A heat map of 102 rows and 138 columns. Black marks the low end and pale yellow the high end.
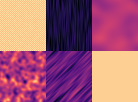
The table splits into 2 rows of 3 panels. Panel 1,1: very high, checkered, faint in contrast. Panel 1,2: very low, streaked downward, faint in contrast. Panel 1,3: middling, smooth, faint in contrast. Panel 2,1: middling, blotchy, strong in contrast. Panel 2,2: low, slanting up to the right. Panel 2,3: very high, flat.
